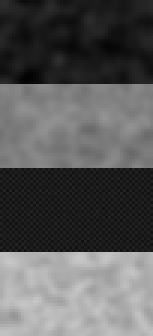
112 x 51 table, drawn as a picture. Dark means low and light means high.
The table splits into 4 rows of 1 panel. Panel 1,1: very low, blotchy, faint in contrast. Panel 2,1: middling, blotchy, faint in contrast. Panel 3,1: very low, checkered, faint in contrast. Panel 4,1: high, blotchy, faint in contrast.
